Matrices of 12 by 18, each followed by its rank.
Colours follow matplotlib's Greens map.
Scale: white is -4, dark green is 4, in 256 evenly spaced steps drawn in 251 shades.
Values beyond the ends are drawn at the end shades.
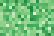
full rank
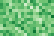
full rank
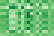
two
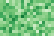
full rank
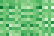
two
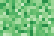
full rank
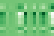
one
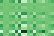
one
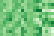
two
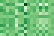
two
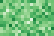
full rank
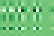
one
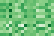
two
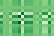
one
